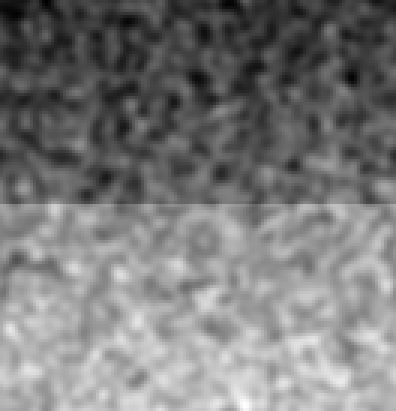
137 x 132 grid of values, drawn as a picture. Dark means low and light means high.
On average the colour sits 50% of the way up the scale. A horizontal seam about 50% of the way down splits the table, and the bottom part is higher. No lone cell stands out from its neighbours. The field climbs toward the bottom. The field is mottled with small blotches.
